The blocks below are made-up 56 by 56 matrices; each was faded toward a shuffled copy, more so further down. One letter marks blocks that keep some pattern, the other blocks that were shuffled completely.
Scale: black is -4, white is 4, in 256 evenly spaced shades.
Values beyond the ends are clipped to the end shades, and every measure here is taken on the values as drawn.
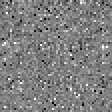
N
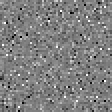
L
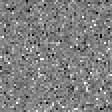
L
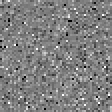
N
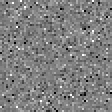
L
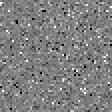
L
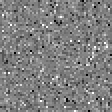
L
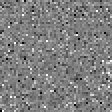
N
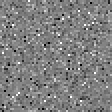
L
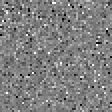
L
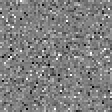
N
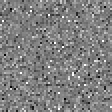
L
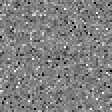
L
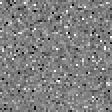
L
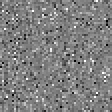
N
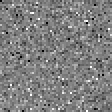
L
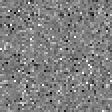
N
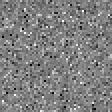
L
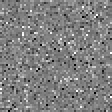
L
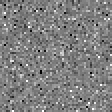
L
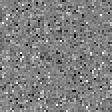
N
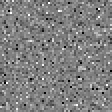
N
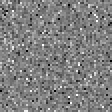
L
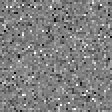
L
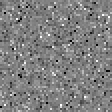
L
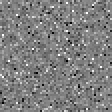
L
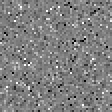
L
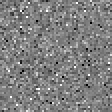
N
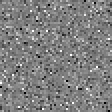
L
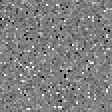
L
